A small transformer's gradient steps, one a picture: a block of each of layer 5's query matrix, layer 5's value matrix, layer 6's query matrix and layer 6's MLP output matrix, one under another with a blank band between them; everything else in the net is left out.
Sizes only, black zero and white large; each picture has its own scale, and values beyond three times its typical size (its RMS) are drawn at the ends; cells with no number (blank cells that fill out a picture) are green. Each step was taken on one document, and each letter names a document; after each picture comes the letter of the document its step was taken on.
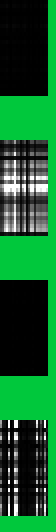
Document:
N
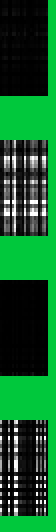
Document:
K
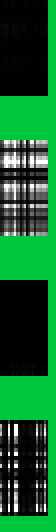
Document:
N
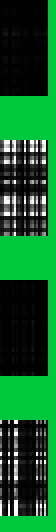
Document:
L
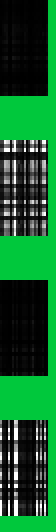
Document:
L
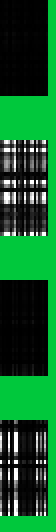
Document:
L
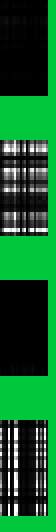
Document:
N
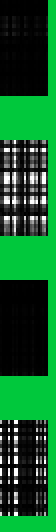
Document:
L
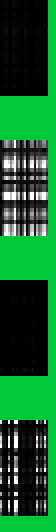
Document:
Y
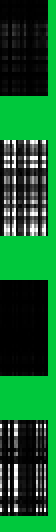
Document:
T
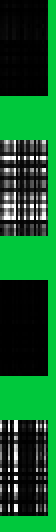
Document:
Y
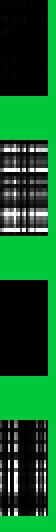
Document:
N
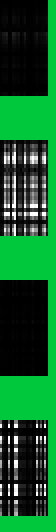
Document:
K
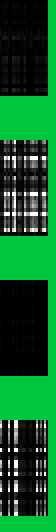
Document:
T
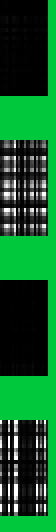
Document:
Y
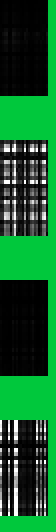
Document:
L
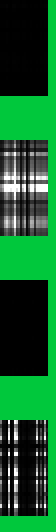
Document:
N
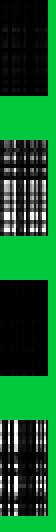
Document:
K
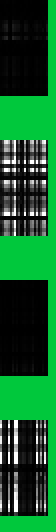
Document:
L
